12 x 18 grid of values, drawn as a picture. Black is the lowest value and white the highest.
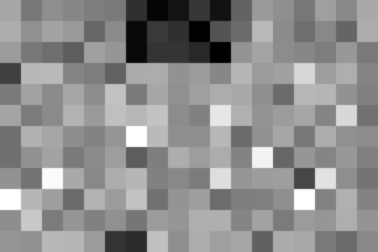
An odd patch, lower than its surroundings, sits in the top middle. No regular stripes run through it. The ninth with the lowest average is the top middle.
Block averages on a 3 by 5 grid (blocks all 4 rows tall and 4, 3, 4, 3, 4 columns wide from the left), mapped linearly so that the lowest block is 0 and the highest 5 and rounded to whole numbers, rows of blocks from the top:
4 2 0 4 4 | 4 5 5 4 4 | 5 4 4 4 4
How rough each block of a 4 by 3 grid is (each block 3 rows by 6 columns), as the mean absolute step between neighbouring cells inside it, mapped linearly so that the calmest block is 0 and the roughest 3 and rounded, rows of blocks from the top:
020
101
123
212
